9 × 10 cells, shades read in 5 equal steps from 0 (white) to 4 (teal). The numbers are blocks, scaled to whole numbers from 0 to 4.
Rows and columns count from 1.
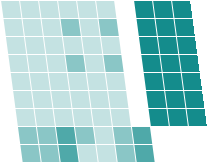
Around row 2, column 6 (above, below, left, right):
1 1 1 0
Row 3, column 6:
1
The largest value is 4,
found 21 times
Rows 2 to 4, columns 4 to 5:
2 1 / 1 1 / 2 1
